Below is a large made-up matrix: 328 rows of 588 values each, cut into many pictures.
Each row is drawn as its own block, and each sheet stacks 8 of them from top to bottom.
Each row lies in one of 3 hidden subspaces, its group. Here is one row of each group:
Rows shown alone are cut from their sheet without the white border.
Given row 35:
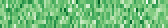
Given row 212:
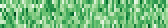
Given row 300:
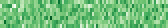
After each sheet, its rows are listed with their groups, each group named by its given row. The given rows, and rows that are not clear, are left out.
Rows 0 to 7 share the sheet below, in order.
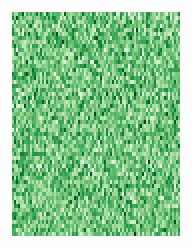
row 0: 212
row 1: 35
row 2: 300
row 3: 35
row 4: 212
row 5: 35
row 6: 212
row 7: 300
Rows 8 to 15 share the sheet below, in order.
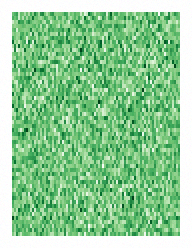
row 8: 35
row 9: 35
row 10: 35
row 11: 35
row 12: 300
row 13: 300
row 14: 212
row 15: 35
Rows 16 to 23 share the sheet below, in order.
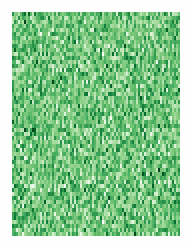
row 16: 35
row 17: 300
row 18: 212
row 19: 212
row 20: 300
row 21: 300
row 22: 300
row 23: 300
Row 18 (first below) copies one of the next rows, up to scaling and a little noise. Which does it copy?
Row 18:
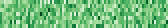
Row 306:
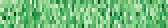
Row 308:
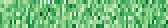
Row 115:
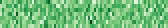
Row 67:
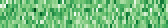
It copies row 308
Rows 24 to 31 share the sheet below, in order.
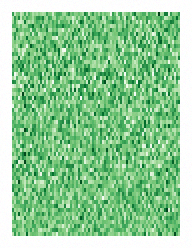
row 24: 35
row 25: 300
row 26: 300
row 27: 35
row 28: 300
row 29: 35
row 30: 35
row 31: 35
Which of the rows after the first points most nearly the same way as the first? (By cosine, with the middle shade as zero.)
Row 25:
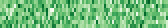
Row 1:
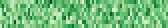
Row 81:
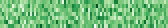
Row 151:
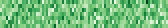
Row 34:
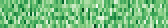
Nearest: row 151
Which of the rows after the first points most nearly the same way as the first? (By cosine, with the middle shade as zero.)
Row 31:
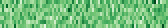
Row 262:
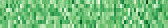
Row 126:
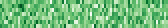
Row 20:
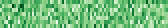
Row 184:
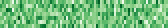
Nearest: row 262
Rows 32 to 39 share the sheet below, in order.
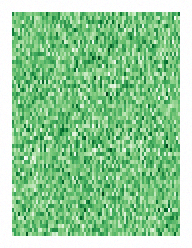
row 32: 212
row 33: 212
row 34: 300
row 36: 212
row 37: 300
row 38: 300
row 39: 35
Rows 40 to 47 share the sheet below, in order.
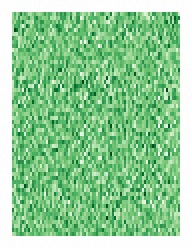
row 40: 212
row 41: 35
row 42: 212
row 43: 35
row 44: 35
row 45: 35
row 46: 300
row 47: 212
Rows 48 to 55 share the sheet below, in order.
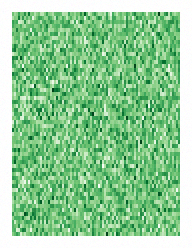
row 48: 35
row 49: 300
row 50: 212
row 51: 35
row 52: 212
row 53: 300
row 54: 35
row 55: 300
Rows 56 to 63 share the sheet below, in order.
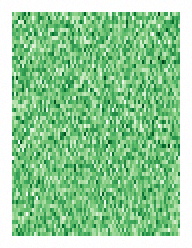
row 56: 35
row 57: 300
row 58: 35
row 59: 300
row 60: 300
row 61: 212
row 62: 212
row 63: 300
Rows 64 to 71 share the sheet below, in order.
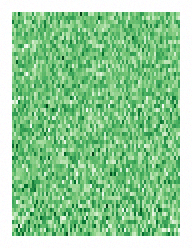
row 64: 35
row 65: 300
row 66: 300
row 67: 212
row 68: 212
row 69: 212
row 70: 300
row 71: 300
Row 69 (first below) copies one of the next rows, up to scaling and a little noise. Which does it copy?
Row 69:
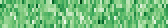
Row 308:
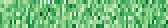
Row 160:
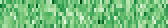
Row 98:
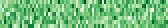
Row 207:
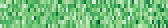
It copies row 160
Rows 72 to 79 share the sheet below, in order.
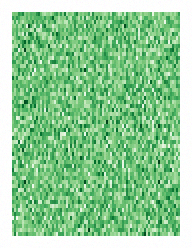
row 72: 212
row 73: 35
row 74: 35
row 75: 300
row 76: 300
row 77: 212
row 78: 35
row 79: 35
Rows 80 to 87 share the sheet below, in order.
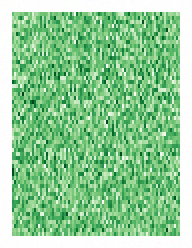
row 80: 300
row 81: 300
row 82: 300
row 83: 300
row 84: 212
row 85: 212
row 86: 212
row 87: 212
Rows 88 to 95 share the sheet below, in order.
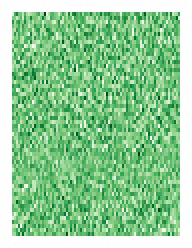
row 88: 212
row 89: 300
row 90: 300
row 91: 35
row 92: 35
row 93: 212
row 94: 300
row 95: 300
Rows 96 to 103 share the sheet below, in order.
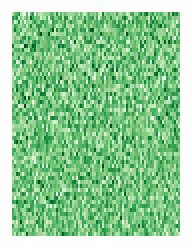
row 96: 35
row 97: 300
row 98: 212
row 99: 35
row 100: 212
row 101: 300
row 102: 212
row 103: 212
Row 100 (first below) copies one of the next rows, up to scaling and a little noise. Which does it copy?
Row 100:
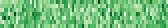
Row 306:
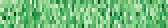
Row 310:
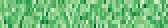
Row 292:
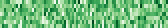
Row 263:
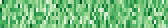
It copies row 306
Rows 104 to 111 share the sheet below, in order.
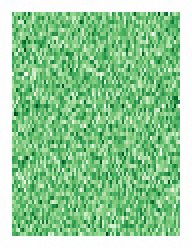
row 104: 35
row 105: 35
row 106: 300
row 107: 212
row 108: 35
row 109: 300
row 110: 35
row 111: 300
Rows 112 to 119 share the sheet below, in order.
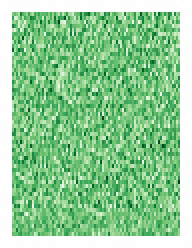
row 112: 300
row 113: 35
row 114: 212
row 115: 212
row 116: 300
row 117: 300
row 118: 212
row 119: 300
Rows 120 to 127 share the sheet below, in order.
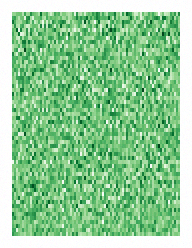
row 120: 300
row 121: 35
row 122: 35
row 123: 300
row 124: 35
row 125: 35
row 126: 300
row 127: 300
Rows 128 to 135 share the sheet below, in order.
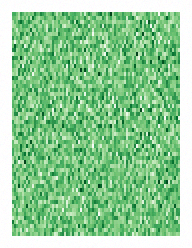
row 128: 35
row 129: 300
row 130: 35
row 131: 212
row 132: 35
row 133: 35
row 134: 35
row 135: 35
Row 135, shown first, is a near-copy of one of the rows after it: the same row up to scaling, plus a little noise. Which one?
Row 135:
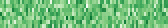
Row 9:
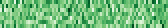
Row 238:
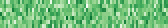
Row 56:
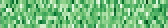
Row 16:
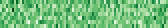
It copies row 238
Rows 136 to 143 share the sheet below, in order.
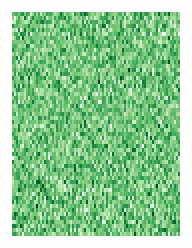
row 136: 300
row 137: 300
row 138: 212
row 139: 35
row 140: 35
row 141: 212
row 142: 212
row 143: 300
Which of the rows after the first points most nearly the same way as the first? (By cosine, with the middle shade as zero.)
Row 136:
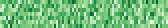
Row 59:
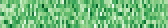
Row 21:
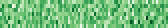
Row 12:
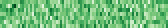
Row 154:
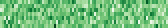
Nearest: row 154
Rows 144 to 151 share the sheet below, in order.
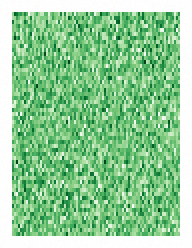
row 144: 212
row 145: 300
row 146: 212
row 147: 300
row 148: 35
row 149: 35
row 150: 35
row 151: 300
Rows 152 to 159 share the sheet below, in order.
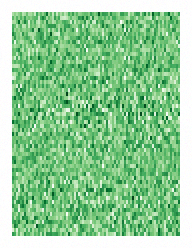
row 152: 212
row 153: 212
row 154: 300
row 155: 212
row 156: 35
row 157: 300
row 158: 212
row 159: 212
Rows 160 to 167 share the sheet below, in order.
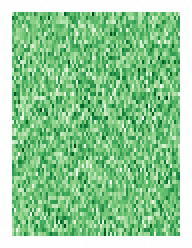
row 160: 212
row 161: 300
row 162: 212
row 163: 35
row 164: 300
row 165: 212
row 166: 35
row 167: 212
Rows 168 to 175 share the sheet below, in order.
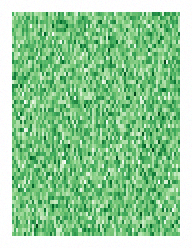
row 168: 212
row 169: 212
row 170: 300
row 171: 300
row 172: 300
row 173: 300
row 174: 35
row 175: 212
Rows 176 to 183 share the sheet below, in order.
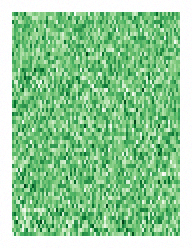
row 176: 212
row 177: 212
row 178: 35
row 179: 300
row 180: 35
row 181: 300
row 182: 300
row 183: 35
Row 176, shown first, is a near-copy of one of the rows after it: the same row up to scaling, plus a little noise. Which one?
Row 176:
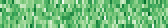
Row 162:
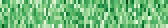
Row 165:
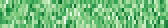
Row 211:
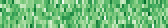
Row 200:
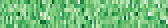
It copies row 211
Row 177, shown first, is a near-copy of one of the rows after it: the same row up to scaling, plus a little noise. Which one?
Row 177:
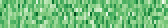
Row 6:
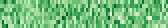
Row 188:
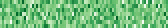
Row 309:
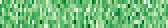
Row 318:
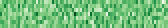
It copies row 318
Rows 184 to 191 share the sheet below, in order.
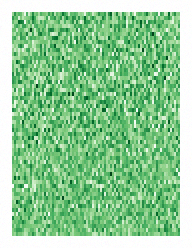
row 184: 35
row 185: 300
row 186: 212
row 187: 300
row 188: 212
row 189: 212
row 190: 300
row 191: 212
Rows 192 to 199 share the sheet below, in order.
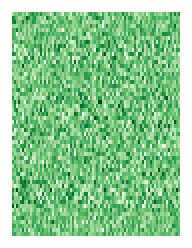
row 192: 300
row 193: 300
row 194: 300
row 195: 35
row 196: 300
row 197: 300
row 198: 35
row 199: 212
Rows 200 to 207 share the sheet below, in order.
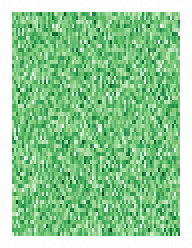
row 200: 212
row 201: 35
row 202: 300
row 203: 35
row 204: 35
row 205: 300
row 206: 300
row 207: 212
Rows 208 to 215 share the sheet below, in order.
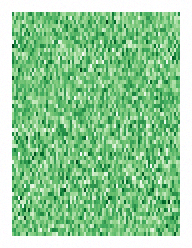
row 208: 212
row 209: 212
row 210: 35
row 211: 212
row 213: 35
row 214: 300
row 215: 35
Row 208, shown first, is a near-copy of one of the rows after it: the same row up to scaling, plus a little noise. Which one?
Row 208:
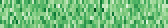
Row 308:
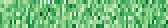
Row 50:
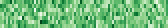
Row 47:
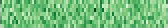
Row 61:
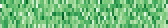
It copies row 47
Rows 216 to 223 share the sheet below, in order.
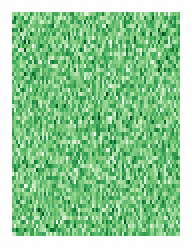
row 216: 300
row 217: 35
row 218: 300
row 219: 212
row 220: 300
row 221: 212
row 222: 300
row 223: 212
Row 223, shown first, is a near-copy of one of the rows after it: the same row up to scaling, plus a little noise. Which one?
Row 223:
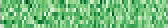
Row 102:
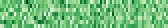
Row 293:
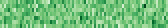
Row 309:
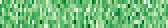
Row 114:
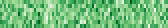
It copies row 102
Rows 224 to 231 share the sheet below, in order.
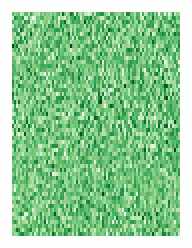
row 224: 300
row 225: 212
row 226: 212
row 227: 35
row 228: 35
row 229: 212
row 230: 300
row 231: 300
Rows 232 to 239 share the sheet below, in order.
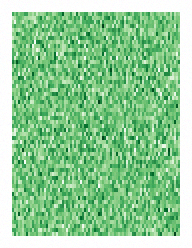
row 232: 300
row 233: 212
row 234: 35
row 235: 35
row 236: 300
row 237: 35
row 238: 35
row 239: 35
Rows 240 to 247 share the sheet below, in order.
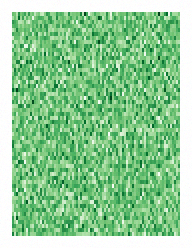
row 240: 35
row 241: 300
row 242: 212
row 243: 35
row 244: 212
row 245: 35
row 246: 35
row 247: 35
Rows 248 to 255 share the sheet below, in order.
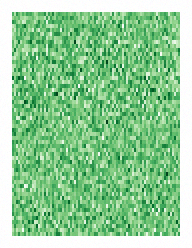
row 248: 212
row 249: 212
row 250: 35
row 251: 300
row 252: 300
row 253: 212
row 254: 300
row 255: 212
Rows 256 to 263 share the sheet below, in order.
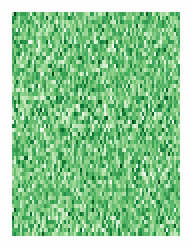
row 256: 212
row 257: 212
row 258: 212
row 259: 35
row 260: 212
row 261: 300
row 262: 35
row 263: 212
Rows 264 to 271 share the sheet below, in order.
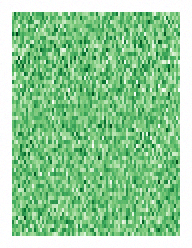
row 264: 212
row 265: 300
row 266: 300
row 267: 212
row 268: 35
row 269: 35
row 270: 35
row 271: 35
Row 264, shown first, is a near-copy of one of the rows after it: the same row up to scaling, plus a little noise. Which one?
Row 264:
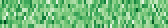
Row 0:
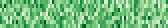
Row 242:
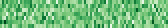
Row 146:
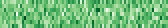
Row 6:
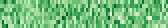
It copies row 242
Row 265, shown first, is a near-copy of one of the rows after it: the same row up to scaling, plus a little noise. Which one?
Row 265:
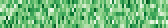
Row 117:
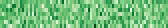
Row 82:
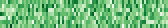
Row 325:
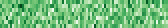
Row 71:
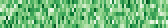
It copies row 71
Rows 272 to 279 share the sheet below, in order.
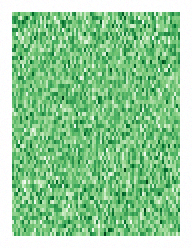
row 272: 300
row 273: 300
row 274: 35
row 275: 35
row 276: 300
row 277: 212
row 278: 35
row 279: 212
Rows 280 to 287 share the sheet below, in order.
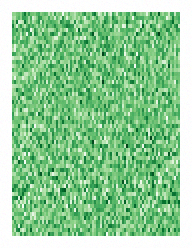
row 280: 35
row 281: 300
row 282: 300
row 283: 212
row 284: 35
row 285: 35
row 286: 300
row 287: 300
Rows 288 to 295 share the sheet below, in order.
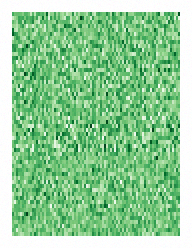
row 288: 212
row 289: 300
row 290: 300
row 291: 300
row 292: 212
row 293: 212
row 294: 212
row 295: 300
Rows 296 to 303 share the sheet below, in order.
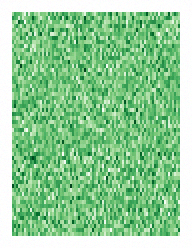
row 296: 35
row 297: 300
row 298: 35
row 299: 300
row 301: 300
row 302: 212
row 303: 212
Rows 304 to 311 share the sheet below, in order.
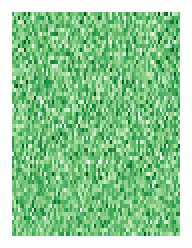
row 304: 35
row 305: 35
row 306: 212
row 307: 212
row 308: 212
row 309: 212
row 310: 212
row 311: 35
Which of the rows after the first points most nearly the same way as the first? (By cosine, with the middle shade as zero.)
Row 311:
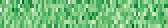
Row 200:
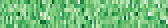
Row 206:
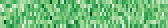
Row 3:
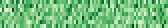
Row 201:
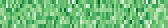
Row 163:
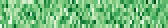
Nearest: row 3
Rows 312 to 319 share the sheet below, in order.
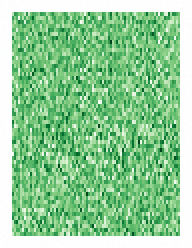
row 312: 35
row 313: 35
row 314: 35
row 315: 35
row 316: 212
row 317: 212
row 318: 212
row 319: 35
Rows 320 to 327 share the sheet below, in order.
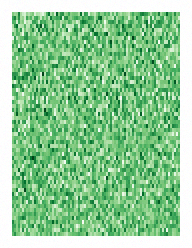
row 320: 35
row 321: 35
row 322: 300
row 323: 212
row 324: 35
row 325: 300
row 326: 35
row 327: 212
